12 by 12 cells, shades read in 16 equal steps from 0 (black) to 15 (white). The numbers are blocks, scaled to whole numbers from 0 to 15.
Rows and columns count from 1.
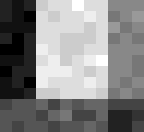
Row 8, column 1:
1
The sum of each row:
108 105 104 101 103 108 107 106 101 59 53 52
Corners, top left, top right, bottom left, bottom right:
2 8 5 4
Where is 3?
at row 11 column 12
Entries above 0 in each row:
12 11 12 11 10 12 11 11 12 12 12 12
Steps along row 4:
down up up same down same same up down up down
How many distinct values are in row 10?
3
